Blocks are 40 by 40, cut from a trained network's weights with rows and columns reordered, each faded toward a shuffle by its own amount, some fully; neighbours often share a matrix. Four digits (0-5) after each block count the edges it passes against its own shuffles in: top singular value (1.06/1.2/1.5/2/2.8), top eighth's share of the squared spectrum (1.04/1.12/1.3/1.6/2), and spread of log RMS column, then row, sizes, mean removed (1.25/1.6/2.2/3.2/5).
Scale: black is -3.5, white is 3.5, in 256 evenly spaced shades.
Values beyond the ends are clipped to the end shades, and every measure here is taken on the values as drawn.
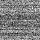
3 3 0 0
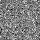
0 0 0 0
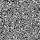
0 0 0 0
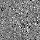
2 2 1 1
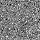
0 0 0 0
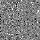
2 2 1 0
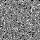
0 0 0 0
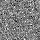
0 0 0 0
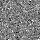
1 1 0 0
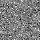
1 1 0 0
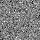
0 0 0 0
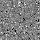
1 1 1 0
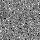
1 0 0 0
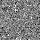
1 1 0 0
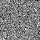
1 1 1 0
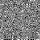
3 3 0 2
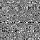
3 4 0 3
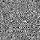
3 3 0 2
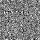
1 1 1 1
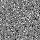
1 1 0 0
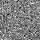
2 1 0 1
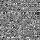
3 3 0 1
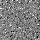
1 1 0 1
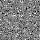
2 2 0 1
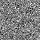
1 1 1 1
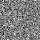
1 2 1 0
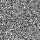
2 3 1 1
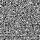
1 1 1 0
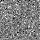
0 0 0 0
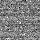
2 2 0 0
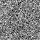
1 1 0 0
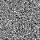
0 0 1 0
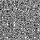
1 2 1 1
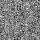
2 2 0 1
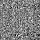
2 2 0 1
